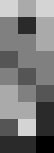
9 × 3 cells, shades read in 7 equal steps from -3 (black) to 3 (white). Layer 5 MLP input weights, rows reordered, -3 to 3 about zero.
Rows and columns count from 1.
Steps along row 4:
up same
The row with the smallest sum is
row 9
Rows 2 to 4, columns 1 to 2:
0 -2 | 0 0 | -1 0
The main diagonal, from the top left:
2 -2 1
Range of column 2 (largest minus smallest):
4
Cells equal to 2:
3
